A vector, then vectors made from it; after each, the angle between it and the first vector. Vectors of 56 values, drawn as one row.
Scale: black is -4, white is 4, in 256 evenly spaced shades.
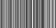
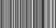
nearly parallel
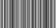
partly opposed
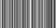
partly opposed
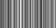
orthogonal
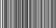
orthogonal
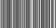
partly aligned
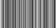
partly opposed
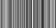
nearly parallel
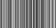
nearly parallel
